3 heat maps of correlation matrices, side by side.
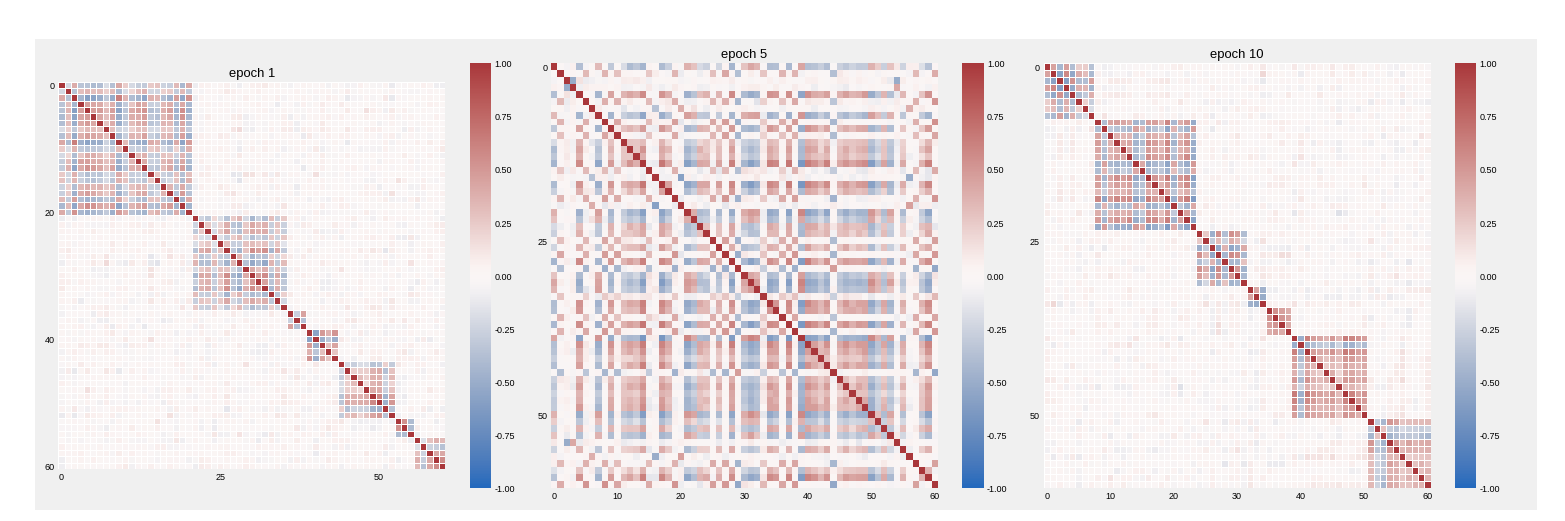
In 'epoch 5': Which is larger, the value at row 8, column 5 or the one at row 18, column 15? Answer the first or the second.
the first
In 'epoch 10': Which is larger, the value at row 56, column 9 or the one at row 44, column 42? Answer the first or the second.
the second
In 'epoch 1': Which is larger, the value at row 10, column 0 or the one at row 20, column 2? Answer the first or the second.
the second
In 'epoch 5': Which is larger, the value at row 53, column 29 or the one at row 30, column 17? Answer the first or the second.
the first
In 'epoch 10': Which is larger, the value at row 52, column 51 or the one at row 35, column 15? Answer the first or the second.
the second
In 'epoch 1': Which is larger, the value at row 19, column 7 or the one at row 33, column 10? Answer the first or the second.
the first
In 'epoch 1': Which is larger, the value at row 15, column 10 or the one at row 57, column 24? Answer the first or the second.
the first
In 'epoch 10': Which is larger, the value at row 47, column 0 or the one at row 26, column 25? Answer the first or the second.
the first
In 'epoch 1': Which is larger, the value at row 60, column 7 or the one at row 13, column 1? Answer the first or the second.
the second
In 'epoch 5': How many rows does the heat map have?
61
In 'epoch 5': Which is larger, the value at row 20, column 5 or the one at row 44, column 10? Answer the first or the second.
the first
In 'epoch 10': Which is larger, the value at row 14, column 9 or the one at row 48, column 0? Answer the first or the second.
the first
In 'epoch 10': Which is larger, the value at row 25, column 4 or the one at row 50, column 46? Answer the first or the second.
the second
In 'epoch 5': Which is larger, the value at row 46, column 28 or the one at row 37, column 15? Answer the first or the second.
the first
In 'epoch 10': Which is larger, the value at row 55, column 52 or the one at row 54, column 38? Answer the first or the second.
the second
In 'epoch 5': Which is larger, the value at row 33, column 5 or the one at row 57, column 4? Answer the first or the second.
the first
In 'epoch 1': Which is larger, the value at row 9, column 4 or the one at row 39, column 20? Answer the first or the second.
the second
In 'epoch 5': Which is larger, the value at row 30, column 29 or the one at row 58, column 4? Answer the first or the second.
the second
